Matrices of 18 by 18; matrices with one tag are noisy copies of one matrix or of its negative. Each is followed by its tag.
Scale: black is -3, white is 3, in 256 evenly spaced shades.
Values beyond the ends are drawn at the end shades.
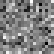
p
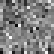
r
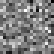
p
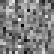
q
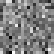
r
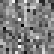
q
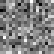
p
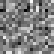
p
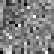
r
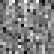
q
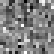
q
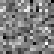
p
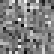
q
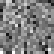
r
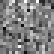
q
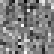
q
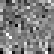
r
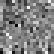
r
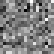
p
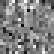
q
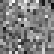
q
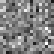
p
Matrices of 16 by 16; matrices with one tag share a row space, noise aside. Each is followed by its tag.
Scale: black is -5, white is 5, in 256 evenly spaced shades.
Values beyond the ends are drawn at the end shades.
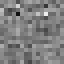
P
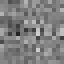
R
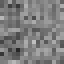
R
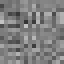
R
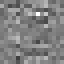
P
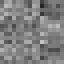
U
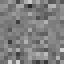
P
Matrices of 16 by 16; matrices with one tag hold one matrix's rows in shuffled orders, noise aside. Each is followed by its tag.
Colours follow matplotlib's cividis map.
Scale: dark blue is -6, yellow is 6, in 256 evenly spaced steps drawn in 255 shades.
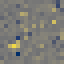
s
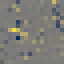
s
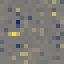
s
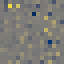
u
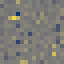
s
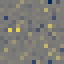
u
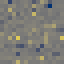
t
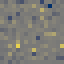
t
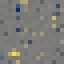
s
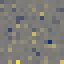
t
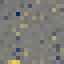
s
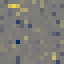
s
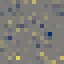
t
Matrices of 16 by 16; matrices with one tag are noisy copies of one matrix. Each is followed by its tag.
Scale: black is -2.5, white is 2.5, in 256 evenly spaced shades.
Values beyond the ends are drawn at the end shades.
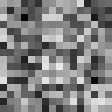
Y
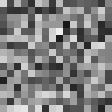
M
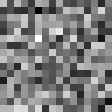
M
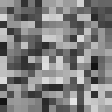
Y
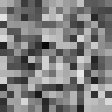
Y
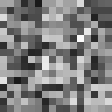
Y
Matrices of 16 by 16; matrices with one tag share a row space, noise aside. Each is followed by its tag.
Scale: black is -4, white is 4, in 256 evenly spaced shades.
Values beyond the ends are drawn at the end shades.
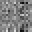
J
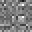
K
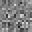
J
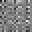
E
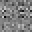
K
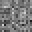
K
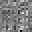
J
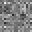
K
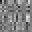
E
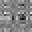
K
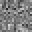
J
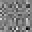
E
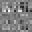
J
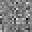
E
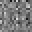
E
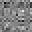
K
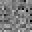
K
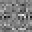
K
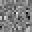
E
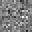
J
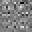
J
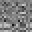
K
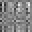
E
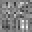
J
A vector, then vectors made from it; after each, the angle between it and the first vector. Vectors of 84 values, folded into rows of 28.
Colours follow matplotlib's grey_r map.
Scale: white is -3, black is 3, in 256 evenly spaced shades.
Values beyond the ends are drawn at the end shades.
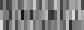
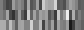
partly aligned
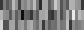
nearly parallel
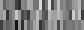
orthogonal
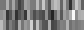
partly aligned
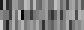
nearly parallel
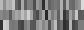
partly opposed
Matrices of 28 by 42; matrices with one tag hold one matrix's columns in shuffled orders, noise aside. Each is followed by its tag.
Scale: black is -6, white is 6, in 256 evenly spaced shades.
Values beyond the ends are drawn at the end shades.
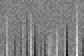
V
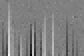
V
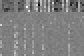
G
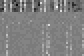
G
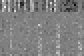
G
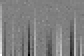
V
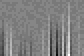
V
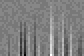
V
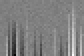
V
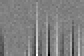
V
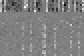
G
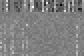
G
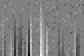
V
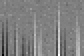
V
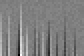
V
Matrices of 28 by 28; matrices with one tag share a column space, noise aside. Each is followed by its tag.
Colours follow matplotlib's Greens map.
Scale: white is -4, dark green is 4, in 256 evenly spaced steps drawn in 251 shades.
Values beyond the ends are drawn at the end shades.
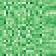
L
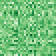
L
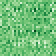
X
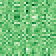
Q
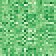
Q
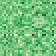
L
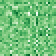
L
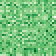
Q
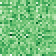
Q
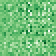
X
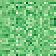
L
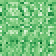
X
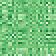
Q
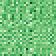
Q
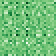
L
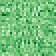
X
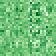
X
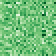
L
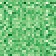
L
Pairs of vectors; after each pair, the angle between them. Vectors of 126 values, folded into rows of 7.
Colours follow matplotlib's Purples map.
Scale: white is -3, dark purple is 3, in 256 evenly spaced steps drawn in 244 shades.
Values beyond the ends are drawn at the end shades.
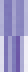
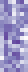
partly aligned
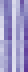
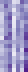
nearly parallel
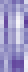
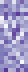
orthogonal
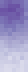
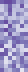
orthogonal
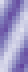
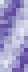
nearly parallel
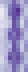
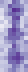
nearly parallel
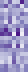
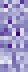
nearly parallel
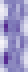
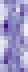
nearly parallel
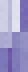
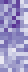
partly opposed
